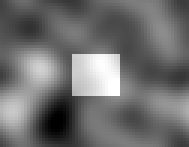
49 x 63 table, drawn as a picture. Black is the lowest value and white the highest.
Slope: none. Roughest part: centre. Odd patch: higher, in the centre. Ninth with the highest average: centre.
